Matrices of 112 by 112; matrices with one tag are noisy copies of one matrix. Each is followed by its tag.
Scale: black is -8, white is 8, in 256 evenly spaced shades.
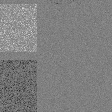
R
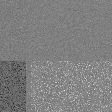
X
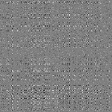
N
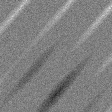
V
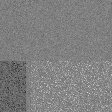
X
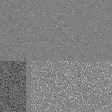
X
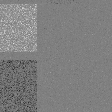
R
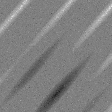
V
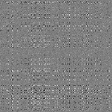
N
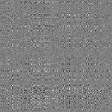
N
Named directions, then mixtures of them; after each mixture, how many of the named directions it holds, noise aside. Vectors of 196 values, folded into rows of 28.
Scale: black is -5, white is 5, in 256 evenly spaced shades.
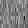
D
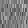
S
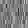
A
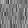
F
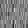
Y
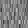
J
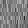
one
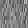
three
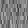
three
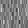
two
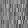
two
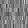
two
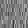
two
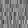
two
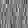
two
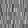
two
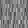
two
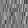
two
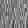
two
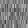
two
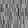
three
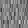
one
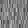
two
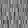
one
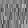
three
